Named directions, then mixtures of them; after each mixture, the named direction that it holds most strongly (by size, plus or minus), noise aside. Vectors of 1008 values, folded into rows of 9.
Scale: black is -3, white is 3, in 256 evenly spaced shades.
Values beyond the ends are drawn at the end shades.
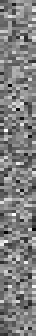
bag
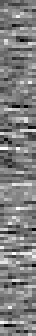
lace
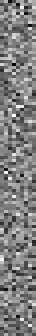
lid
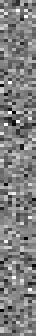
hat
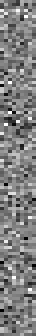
hat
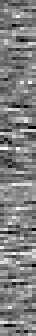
lace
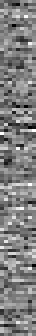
lace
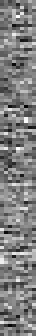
lace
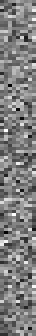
bag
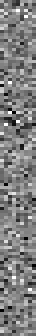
hat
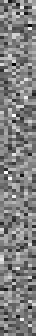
lid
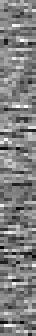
lace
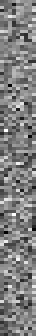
bag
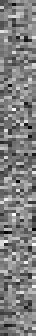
bag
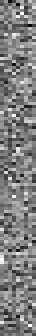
lid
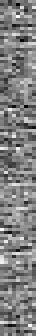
lace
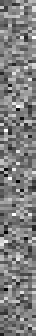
bag
